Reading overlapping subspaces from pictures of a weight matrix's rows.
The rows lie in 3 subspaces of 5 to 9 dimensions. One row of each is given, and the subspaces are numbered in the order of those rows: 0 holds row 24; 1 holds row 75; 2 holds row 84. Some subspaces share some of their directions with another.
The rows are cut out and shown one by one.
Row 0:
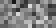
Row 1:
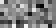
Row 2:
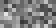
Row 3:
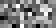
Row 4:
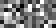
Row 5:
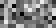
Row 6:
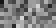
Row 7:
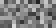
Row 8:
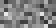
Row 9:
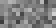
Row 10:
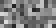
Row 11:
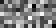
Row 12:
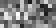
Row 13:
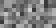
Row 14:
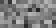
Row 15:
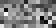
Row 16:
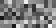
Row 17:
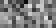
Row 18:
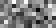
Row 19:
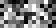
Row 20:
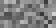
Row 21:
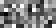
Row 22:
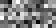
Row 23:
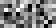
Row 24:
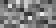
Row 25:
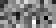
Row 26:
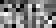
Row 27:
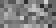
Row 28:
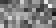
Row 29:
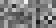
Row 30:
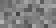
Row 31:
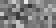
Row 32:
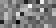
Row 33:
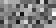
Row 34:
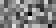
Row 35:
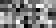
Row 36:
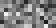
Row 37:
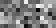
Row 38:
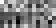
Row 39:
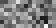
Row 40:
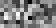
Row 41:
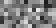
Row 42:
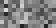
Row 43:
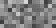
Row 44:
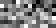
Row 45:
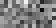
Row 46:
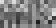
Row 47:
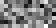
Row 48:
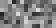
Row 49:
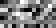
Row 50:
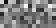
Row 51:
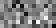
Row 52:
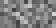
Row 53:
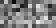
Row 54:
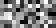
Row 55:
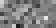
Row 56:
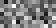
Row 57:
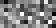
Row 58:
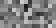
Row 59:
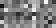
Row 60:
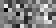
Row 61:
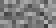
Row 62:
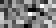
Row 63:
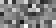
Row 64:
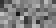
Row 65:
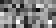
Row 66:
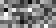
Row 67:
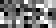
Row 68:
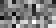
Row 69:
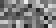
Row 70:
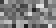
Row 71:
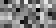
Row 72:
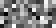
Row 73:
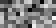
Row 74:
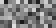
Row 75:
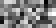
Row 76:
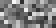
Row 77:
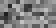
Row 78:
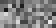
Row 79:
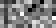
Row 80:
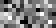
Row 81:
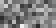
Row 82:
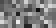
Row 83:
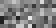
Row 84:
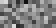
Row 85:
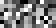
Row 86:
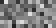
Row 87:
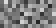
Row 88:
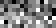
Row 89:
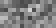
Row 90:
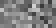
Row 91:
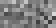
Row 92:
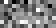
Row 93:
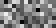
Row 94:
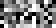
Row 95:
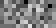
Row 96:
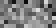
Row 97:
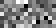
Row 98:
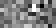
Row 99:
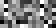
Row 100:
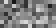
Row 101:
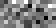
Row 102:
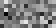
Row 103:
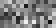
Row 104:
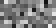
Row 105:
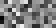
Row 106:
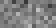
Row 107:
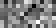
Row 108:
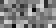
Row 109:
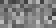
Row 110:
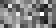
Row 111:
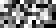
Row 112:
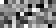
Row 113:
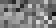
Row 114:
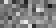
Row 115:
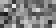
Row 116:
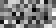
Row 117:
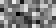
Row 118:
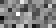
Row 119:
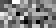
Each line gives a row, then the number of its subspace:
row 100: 1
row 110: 0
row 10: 1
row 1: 1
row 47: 0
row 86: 1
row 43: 2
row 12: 0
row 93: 1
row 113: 1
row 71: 1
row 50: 2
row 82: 1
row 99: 0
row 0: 1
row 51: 2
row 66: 0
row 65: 1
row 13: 1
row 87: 2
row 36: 1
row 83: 0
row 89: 0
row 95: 2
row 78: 0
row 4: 1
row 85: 2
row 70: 1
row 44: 2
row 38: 0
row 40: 0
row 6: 2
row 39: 2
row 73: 2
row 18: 1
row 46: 0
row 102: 1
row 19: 2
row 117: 0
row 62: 2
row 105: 0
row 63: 0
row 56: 2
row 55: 2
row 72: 1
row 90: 2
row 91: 1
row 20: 1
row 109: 1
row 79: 2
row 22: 2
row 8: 1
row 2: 0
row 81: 0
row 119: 2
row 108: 1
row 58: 0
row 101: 2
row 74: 1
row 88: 0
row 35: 1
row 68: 2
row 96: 2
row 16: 2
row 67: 1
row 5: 2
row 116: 2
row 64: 2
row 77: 0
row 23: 1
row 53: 1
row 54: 1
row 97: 2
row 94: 2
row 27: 2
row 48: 0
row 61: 1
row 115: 1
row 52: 0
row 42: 0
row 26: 1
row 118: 0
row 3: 0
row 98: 2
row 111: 2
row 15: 1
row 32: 0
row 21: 1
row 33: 2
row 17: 2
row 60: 0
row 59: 2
